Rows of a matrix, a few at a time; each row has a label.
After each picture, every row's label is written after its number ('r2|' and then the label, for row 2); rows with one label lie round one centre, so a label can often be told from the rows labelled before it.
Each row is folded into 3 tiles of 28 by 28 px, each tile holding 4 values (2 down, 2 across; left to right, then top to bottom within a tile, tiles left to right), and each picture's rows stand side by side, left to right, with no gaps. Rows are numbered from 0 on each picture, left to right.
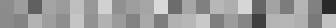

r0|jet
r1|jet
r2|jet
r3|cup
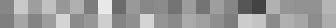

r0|jet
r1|jet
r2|cup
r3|jet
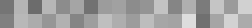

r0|jet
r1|jet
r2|jet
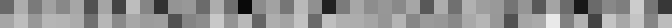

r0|jet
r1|cup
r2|cup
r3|cup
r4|jet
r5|jet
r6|cup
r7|cup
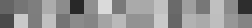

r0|cup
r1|jet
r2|cup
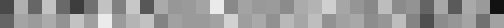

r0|cup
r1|jet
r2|jet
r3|jet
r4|jet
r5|cup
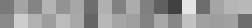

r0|jet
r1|cup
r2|jet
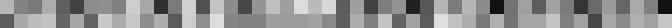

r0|cup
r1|cup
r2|cup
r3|jet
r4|cup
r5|cup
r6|cup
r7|cup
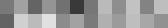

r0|cup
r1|jet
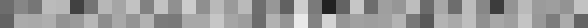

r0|cup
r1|jet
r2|jet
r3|cup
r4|jet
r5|cup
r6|jet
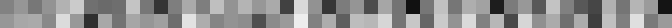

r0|jet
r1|cup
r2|jet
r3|cup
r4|cup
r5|cup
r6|cup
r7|cup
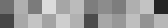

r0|jet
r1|cup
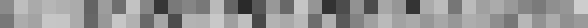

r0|jet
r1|cup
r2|cup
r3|cup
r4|cup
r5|jet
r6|jet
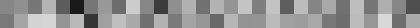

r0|cup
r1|cup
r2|jet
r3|jet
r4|cup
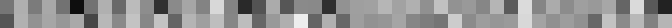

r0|cup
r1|cup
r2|cup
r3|cup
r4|jet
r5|jet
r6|jet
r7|cup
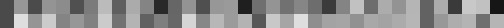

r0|cup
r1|cup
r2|cup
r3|cup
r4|jet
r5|cup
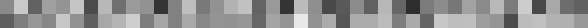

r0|jet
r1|cup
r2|jet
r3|cup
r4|cup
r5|jet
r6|cup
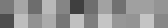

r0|cup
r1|jet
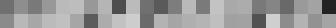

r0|jet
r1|cup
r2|jet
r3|cup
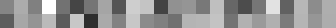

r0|cup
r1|cup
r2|cup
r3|jet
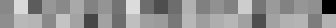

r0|jet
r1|cup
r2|jet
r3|cup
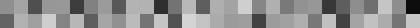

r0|cup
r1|cup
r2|jet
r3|cup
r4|cup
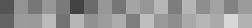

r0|cup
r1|jet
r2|jet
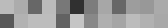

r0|cup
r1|jet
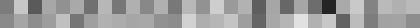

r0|jet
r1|jet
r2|jet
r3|cup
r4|jet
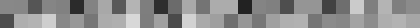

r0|cup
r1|cup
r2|cup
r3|cup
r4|jet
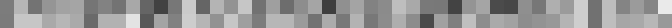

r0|jet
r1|cup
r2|jet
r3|cup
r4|jet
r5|cup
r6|jet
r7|jet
